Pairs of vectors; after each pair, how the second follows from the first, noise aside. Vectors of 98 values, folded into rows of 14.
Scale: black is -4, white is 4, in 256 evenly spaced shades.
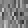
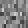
sign-scrambled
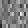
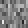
shuffled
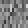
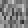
shuffled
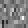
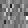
shuffled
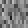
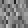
wrapped around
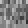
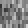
reversed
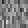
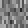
wrapped around
